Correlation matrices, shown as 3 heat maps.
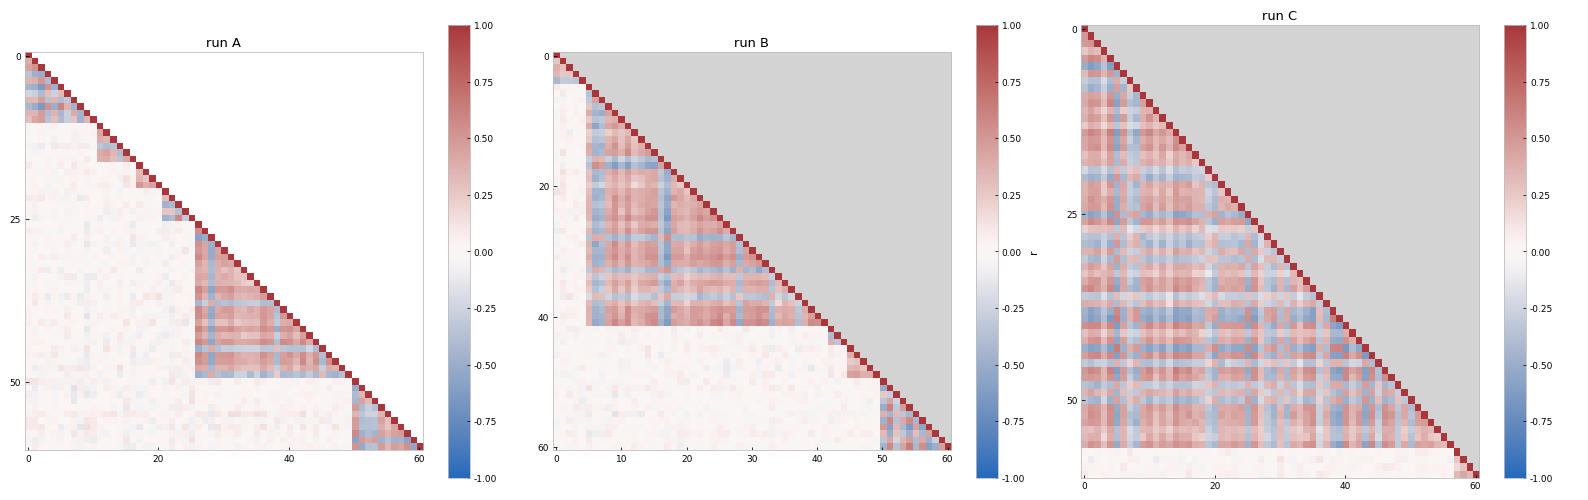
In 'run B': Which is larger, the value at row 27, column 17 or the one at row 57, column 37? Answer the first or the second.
the second
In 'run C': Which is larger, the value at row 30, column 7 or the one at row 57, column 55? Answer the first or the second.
the second
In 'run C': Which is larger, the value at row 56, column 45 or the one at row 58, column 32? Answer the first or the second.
the second
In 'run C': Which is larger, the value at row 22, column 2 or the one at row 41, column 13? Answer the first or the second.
the first
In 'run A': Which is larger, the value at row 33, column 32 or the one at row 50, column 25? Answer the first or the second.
the first
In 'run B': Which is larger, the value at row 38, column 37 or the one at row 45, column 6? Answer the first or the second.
the second
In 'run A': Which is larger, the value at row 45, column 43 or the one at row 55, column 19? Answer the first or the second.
the second
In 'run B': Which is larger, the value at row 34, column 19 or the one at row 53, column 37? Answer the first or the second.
the first
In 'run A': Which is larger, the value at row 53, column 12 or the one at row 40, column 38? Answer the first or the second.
the first
